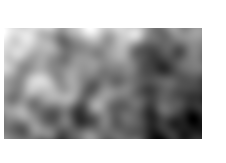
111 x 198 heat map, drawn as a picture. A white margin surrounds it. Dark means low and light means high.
The halves do not mirror each other. The texture varies smoothly and slowly. The top left is the ninth with the highest average. The field climbs toward the top left. The histogram is bell-shaped.
